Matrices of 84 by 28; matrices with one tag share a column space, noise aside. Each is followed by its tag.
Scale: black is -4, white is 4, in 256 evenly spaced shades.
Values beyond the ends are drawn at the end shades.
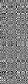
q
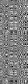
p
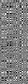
q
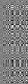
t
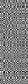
q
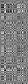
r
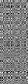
q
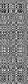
r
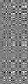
q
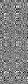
q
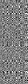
q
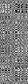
r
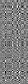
q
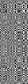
r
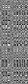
t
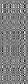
r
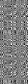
p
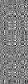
p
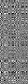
q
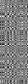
p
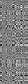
t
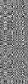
p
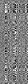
r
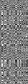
t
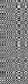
q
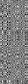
p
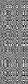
t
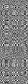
t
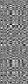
t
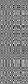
t
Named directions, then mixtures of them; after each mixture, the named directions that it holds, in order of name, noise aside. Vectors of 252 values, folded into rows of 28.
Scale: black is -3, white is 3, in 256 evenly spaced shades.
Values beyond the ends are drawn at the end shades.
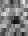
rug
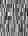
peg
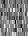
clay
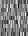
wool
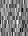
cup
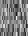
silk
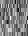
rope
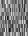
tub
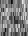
rug, tub, wool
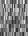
peg, rug, tub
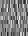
wool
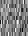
cup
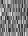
peg, tub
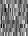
cup, silk, tub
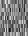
tub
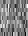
cup, silk
